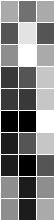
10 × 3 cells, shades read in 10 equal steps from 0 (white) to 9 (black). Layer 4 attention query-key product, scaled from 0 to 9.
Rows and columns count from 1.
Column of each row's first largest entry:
2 1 1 1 1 1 1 2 2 2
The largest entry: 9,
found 3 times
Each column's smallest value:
3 0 0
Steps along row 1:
up down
